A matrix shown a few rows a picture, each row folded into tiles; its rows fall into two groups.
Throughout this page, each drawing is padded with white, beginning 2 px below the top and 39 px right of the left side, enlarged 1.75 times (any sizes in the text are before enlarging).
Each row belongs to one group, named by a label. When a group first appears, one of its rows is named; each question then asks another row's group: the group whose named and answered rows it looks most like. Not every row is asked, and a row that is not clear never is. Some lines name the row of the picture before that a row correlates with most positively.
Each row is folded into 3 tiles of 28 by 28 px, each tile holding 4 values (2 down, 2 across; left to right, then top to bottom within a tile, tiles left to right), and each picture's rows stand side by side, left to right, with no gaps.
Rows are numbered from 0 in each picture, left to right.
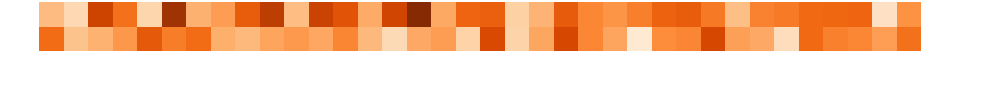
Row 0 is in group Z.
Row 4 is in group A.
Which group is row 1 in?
Z
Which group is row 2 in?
Z
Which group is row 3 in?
Z
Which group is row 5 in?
A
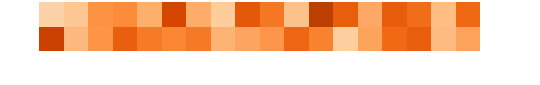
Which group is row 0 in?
Z
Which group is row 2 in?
A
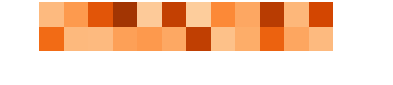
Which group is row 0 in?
Z
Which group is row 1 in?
Z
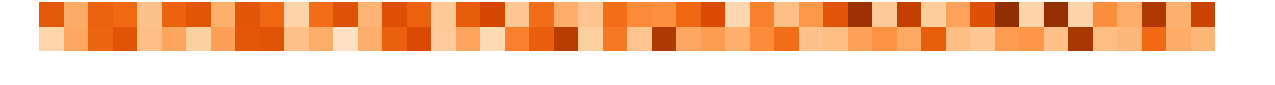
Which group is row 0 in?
A
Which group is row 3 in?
A
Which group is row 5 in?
Z
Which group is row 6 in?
Z
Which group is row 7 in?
Z
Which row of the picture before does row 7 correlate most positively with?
1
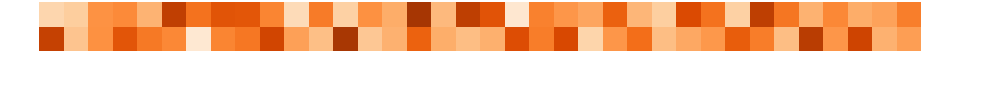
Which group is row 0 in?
Z
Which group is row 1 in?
A
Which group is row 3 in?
A
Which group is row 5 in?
A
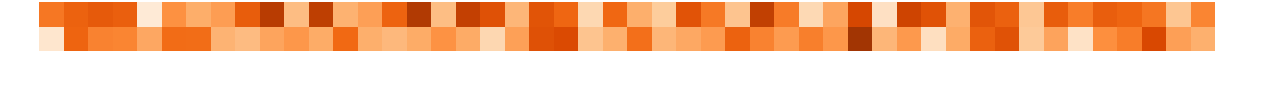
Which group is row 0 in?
A
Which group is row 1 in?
Z
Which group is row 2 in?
Z
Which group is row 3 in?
A
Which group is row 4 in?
Z
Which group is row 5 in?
A
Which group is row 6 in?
A
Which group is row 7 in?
A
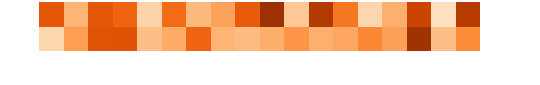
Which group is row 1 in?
Z
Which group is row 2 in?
A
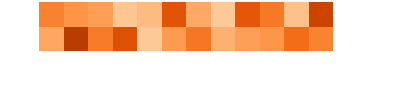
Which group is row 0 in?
A
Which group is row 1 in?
Z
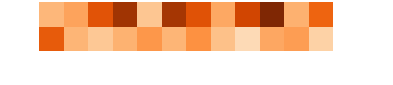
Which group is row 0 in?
Z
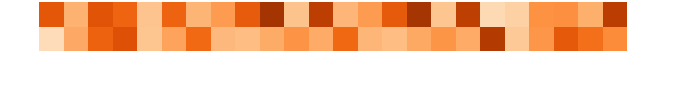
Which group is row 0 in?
A
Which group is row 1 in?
Z
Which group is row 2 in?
Z
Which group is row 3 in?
Z
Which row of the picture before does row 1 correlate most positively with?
0
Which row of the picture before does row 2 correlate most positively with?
0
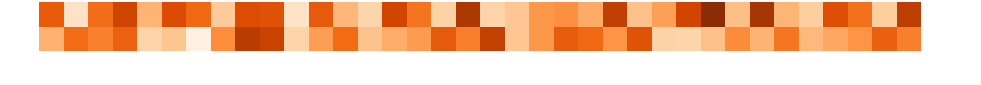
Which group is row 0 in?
A
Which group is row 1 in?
A
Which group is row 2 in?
Z
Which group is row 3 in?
Z
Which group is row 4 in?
Z
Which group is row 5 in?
Z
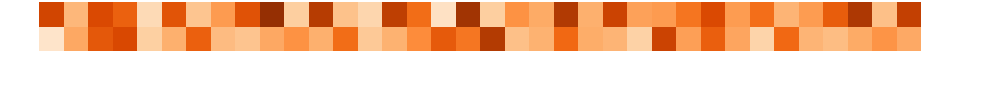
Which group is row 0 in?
A
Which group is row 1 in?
Z
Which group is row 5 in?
Z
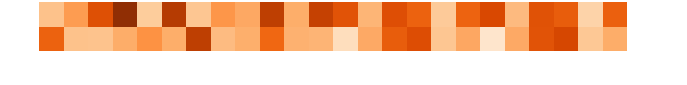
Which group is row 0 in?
Z
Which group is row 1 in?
Z
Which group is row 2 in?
A
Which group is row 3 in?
A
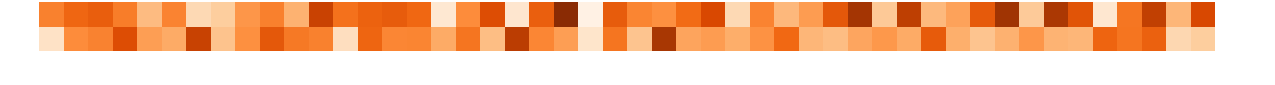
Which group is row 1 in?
Z
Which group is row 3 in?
A
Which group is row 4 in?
A
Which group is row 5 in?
Z
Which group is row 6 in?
Z
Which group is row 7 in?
A
